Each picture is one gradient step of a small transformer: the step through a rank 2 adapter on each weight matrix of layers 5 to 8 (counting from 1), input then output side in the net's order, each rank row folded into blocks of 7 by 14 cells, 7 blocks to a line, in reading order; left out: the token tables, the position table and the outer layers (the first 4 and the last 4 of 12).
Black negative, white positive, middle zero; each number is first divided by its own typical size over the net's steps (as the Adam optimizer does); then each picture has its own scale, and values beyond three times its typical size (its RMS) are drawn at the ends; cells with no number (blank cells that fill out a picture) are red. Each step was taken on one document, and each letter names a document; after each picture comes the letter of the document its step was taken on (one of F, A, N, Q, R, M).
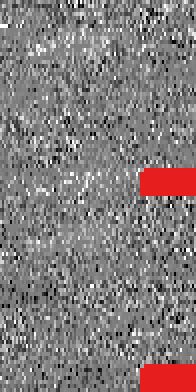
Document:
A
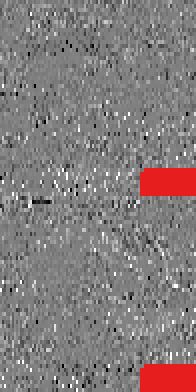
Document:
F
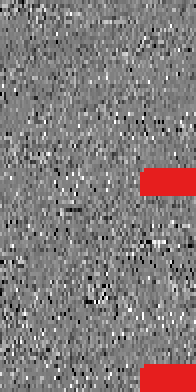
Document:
F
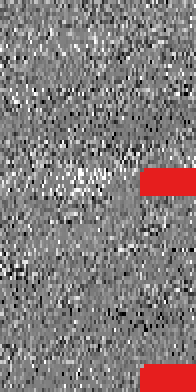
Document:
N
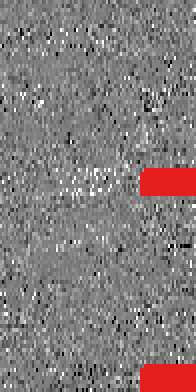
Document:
N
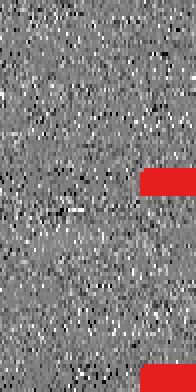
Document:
F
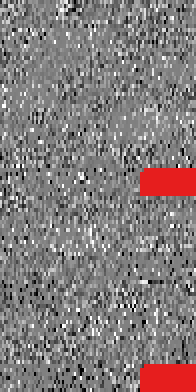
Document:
N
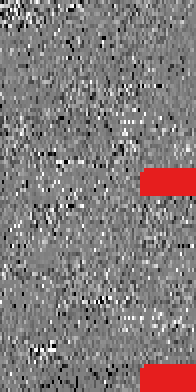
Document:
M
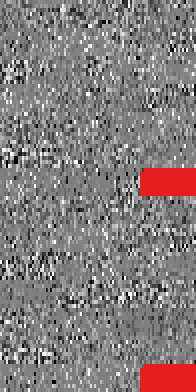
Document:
A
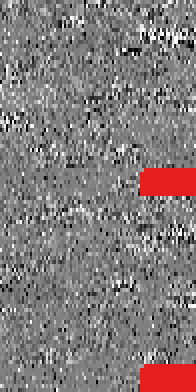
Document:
A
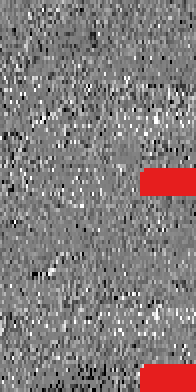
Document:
N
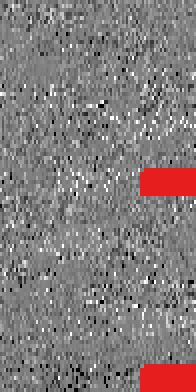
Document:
F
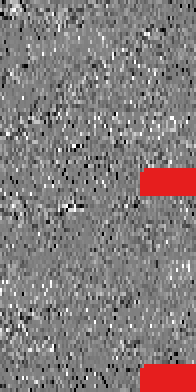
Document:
M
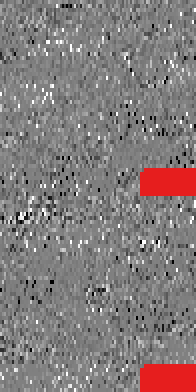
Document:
F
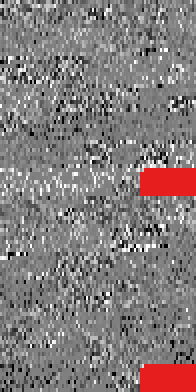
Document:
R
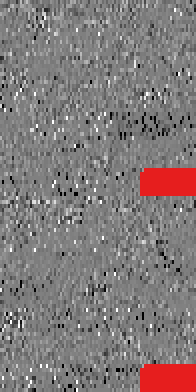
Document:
F
